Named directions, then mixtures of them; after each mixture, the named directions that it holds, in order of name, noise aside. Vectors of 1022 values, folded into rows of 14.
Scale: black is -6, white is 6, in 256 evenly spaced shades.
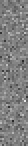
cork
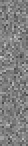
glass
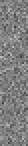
glass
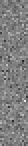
cork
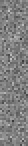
cork, glass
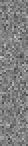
glass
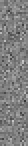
cork, glass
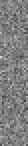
cork, glass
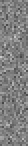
glass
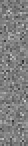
cork, glass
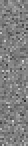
cork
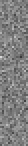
cork, glass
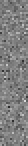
cork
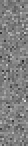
cork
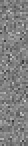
cork, glass
